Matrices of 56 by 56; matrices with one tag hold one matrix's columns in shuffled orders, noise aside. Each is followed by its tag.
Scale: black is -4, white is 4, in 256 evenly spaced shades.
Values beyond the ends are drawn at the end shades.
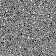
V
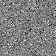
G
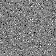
G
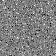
V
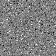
G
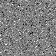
G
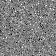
V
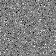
G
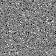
G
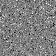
V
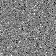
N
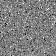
V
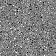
N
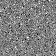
V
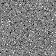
G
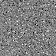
G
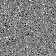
V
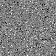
N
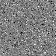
G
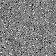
N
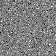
G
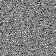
G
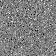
V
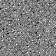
G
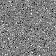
N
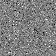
G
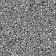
N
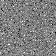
G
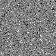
G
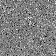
V
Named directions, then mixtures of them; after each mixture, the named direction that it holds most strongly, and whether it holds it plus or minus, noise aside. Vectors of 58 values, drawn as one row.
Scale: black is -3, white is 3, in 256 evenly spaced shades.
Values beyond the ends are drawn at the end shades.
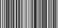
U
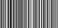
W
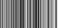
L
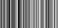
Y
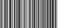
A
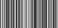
U, plus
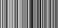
W, minus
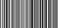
W, minus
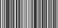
U, plus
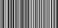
A, minus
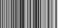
L, plus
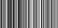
W, plus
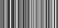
Y, plus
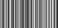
A, minus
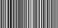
W, plus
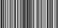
U, minus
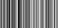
Y, plus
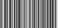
A, plus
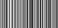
W, minus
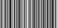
A, plus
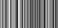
Y, minus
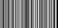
A, minus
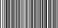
U, plus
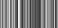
Y, minus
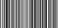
U, plus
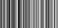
Y, plus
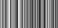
Y, minus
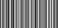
A, minus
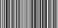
U, plus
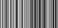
Y, minus
